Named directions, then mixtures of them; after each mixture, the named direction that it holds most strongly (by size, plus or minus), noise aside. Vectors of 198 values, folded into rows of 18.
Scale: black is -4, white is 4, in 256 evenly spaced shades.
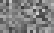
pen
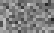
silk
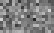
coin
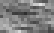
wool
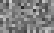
pen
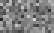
coin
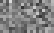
pen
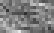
wool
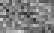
coin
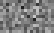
coin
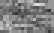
wool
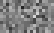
pen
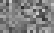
pen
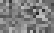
pen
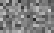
coin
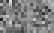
coin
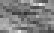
wool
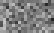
silk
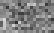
silk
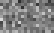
coin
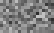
pen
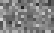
coin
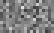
pen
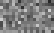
coin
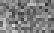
silk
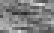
wool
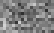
silk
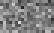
silk
